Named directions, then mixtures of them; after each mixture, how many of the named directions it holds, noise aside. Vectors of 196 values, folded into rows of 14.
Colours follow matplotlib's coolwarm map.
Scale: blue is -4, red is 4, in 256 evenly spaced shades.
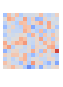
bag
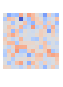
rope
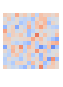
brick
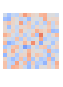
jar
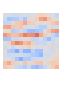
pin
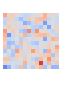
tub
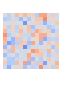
three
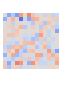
two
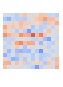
two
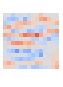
one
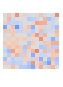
two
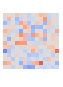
three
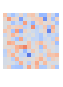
two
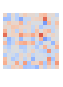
three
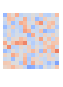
one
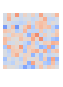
two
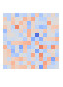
one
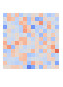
one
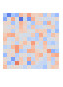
two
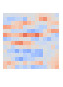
one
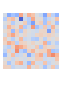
one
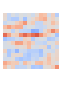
one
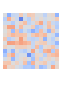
three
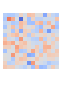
two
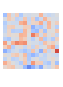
two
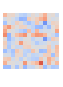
two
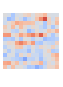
two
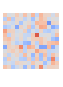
one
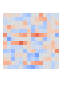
three
